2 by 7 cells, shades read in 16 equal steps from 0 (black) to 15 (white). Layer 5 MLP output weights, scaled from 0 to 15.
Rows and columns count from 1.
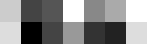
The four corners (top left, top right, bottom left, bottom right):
12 15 13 13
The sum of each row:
69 44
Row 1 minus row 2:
-1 4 1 6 5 8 2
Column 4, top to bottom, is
15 9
